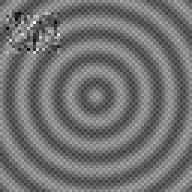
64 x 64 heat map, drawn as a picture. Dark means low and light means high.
Roughest part: top left. Slope: none. Rings: centred on the centre. Odd patch: rougher, in the top left.
